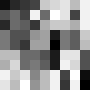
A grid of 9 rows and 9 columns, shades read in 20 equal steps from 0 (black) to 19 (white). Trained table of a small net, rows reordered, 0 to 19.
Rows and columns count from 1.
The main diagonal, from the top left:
1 8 7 11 12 2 18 19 0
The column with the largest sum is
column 8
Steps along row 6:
same down same down down up same down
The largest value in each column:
18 16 19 18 15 19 18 19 18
